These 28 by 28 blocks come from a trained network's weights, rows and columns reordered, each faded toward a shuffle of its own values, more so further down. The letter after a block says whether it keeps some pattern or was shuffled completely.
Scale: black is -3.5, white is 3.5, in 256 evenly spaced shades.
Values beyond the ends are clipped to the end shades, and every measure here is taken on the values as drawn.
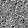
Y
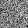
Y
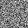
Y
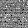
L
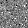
Y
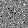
Y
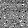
L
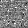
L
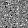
Y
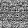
L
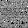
L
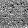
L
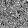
Y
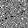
Y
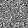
L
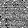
L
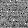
L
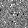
Y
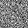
L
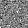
Y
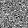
L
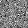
Y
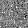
Y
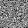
L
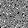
Y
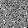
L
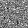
Y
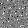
Y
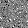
Y
